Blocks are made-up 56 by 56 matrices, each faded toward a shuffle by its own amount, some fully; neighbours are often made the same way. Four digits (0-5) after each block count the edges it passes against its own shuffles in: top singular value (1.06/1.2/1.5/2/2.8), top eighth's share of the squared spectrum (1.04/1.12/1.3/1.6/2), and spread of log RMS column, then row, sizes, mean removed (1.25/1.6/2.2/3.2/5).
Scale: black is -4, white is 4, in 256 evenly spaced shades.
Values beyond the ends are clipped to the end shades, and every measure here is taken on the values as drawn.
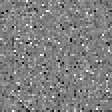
1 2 1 1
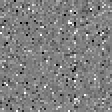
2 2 1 0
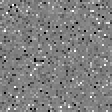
0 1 0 1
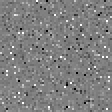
0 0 0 0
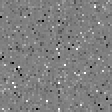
2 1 0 0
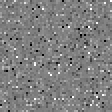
0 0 0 0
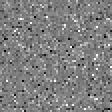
0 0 0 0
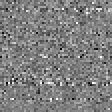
2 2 0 3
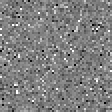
0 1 0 0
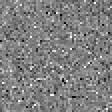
0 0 0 0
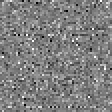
1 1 0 2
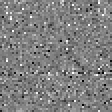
1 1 0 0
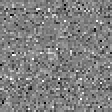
1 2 0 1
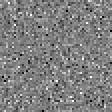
1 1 0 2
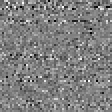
2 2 0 3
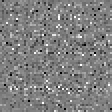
3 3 1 2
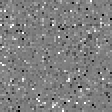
2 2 0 0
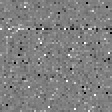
3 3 0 1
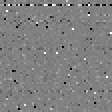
4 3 0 1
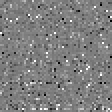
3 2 0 1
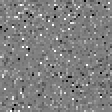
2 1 0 0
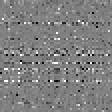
4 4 2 3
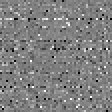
4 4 0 2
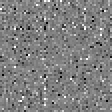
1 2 1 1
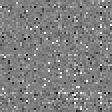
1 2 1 1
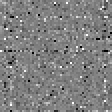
2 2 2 1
